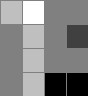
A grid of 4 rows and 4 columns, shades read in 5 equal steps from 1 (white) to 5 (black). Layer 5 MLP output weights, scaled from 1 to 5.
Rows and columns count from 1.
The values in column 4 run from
3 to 5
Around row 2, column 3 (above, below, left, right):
3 3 2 4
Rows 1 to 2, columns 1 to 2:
2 1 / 3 2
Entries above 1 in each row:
3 4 4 4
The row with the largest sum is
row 4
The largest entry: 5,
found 2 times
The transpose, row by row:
2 3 3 3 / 1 2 2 2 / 3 3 3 5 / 3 4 3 5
